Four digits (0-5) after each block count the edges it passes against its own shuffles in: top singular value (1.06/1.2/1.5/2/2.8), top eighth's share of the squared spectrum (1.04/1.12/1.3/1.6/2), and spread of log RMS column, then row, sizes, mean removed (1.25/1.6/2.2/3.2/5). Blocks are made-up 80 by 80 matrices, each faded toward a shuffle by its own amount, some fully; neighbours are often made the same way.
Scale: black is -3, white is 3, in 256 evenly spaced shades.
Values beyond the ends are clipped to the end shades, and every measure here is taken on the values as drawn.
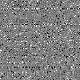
4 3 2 2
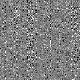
4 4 3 2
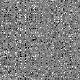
4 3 3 1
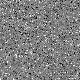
0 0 0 0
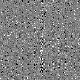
4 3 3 1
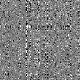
4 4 3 1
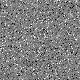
1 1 0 0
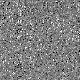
3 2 2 0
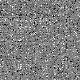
3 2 2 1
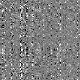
4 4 3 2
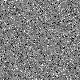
0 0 0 0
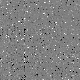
3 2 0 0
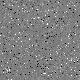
0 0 0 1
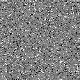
3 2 0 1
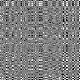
5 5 4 4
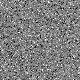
0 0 0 0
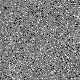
0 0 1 0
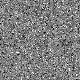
0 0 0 0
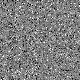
0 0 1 0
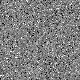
0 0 0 0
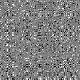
4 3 2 2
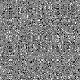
4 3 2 1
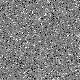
2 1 0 0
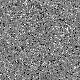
2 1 0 0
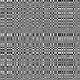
5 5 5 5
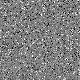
2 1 0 0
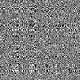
4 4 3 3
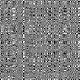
5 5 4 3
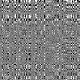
5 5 4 4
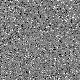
1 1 0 0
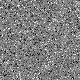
1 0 0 0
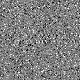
3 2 0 1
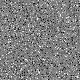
2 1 0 0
